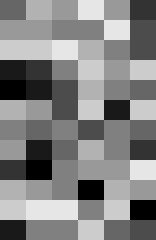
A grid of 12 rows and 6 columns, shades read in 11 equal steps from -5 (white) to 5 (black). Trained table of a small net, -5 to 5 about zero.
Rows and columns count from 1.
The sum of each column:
5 5 -4 -13 -7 8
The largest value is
5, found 4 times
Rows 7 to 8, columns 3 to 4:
0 2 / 1 -2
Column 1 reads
1 -1 -3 4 5 -2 0 -1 3 -2 -3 4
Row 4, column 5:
-1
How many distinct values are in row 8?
6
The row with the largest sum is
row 5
